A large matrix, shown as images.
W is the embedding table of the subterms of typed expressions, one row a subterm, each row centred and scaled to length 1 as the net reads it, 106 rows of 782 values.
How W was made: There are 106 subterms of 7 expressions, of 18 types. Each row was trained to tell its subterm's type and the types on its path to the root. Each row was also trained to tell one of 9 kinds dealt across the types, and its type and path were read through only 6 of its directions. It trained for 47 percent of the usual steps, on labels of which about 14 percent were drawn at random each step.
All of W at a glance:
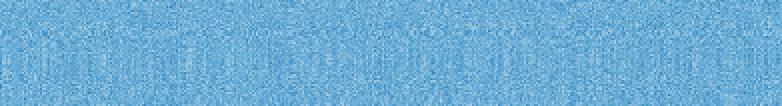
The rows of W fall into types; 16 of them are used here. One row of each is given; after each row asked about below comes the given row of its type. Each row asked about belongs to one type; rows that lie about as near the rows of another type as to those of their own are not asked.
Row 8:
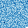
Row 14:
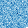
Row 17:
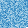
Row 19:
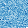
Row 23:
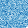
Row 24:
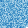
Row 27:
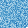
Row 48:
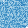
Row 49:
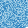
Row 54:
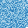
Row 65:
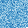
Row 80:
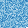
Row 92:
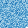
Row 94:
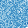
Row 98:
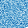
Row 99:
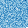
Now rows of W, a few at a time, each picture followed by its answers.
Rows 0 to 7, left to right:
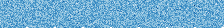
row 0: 92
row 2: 49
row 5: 65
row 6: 98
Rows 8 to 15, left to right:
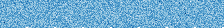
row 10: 80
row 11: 17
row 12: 8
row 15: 17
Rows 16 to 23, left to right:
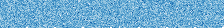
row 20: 27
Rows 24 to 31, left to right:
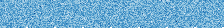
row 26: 19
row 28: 65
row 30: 99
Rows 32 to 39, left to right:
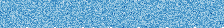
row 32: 17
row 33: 17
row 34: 98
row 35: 99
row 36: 24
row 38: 8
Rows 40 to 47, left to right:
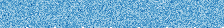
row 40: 80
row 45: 54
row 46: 80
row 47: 14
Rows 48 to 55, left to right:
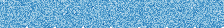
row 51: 48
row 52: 99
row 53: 14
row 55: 8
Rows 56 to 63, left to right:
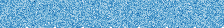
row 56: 65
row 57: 23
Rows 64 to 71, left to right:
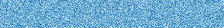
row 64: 92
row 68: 48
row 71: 65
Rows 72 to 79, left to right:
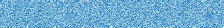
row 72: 98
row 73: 24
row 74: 8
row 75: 48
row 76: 80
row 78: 14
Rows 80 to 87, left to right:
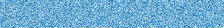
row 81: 27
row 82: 98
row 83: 27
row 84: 8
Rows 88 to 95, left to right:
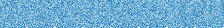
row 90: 48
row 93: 54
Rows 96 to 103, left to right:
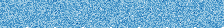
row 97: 80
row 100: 23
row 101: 17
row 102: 98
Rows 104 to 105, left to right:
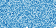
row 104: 92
